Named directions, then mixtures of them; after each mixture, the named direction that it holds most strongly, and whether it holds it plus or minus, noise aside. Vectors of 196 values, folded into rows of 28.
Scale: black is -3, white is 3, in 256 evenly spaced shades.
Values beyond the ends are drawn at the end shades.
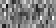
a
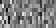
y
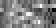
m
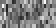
a, plus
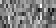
y, minus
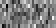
a, plus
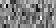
a, plus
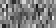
a, plus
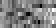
m, minus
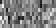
y, plus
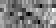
m, minus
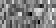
m, minus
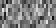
a, minus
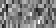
a, plus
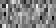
a, minus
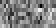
m, minus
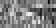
m, plus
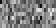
a, minus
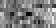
m, minus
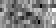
m, minus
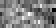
m, plus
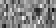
a, plus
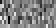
y, plus
